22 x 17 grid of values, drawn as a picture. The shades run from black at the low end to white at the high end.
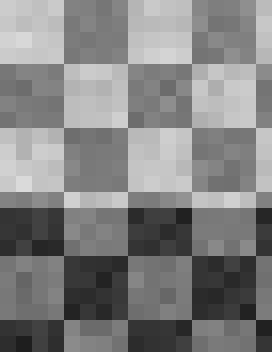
Seam: horizontal, 60% of the way down, the top part higher. Average level on the scale: 50%. Grain: checkered.
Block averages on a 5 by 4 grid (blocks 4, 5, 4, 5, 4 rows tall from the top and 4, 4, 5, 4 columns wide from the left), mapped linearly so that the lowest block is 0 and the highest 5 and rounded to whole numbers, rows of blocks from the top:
5243 | 2434 | 4343 | 0100 | 0000
